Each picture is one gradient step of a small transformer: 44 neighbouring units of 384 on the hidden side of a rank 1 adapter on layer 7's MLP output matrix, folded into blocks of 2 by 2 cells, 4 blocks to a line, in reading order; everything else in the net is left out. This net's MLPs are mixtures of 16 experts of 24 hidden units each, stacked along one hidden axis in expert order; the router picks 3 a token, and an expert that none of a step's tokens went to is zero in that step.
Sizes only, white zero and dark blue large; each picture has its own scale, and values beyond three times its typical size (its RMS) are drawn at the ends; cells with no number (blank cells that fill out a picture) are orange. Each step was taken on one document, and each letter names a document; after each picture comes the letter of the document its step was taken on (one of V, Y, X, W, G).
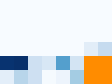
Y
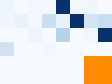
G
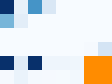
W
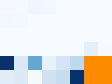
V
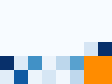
Y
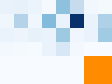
G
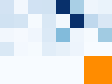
G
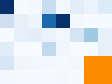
W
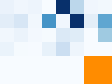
G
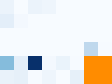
W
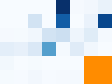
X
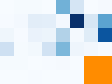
G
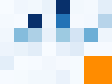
X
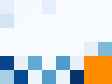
V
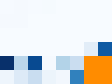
Y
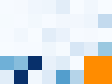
V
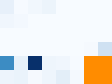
W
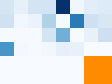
G
